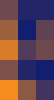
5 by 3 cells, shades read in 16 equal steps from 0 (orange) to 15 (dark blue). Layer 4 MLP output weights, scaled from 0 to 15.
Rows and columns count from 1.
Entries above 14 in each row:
0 1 0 1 0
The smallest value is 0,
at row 5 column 1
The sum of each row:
37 31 22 37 19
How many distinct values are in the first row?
2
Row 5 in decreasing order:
12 7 0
